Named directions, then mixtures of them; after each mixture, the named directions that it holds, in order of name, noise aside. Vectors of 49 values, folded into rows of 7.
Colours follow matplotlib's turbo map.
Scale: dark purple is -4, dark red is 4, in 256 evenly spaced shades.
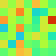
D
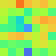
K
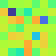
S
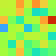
D, K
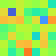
D, S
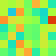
D, S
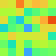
D, K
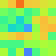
K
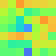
K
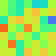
D, K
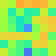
K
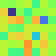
S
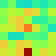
K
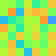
D, S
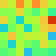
D, K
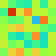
K, S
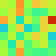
D, K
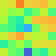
K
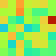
D, K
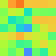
K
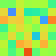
D, S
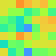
K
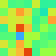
D, K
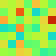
D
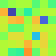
S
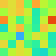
D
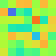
K, S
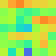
K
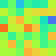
D, K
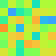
D, S
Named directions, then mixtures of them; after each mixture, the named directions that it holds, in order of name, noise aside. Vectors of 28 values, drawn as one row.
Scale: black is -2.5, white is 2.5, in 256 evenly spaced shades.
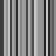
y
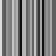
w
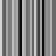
w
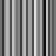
w, y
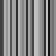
y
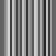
w, y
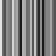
w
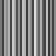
w, y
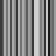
y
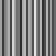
w, y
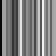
w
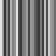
w, y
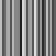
w, y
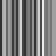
w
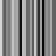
w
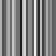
w, y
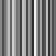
w, y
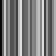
w, y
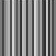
w, y
